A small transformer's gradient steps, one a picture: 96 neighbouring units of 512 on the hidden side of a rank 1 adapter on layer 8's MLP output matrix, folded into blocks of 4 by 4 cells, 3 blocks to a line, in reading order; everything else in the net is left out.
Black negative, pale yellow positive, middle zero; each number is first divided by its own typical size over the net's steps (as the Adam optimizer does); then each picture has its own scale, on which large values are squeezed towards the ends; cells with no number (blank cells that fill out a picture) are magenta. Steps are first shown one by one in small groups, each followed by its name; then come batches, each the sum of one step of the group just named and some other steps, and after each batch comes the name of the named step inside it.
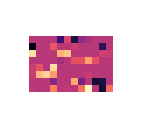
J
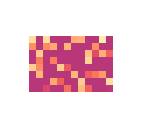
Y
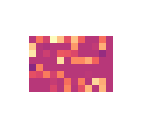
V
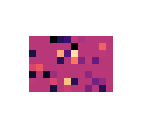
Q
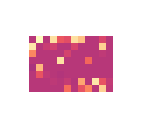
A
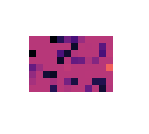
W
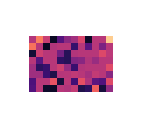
W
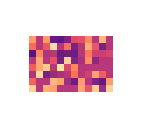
Y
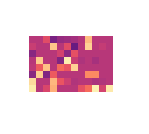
Q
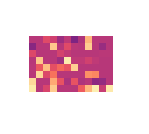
J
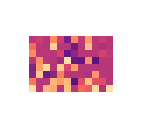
V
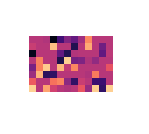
W
